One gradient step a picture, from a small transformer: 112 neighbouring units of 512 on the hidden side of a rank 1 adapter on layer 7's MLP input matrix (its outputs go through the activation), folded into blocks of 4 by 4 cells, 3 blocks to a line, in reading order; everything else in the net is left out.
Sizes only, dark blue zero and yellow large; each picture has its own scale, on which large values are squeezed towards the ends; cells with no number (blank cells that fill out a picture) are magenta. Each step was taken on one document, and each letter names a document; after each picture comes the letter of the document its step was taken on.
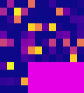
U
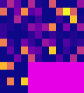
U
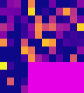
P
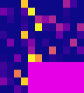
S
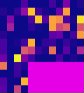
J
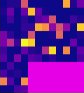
S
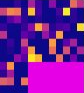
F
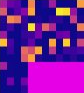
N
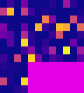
S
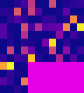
F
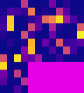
J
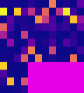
P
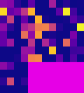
P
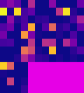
P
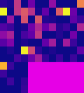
P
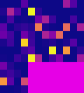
S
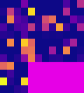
S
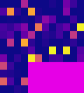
S
